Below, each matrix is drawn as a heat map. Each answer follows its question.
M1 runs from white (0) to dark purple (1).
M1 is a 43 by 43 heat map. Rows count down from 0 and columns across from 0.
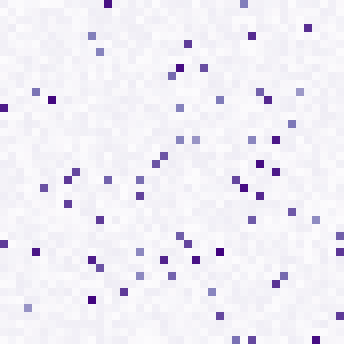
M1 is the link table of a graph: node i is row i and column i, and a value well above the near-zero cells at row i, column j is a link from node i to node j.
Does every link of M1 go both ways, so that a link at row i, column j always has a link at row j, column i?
yes
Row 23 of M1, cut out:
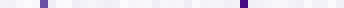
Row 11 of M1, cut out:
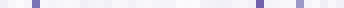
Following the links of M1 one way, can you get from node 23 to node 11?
yes
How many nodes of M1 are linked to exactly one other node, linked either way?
12
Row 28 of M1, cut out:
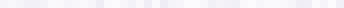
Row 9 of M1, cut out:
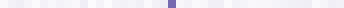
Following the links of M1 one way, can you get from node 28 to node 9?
no
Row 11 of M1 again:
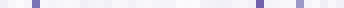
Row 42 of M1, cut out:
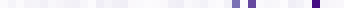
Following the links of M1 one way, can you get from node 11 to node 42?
yes
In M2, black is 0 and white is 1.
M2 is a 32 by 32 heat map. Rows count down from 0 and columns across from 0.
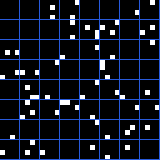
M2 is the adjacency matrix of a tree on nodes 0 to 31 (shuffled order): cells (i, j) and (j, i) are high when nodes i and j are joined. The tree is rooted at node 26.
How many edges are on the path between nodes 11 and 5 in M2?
3
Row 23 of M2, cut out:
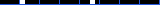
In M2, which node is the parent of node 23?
18
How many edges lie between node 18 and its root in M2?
3
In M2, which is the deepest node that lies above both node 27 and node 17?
5
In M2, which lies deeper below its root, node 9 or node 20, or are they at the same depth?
node 20
